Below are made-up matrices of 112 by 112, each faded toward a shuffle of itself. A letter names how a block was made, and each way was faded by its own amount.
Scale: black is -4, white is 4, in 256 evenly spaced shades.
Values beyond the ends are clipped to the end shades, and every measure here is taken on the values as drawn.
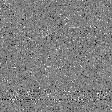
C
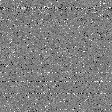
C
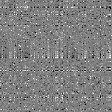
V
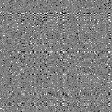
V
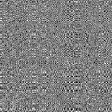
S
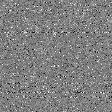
C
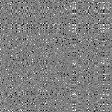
V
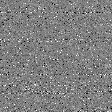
C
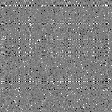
V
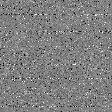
C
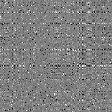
V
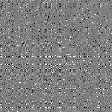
V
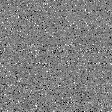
C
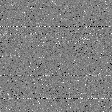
C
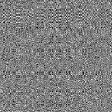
S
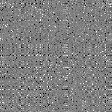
V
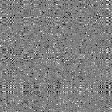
V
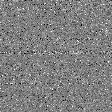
C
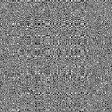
S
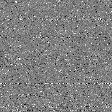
C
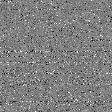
C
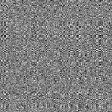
S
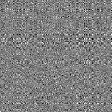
S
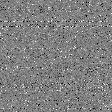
C
